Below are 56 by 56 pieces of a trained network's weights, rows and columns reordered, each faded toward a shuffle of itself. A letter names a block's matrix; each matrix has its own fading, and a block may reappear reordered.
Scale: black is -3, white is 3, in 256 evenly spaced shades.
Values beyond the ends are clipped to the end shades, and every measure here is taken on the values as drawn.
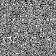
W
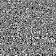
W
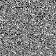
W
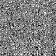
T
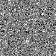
W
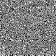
W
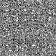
T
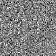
T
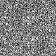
T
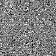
W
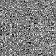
T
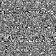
W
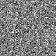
T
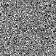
W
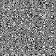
T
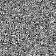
W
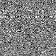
W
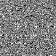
W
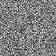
T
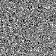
T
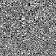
T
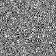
T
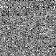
W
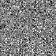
T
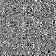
T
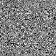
W
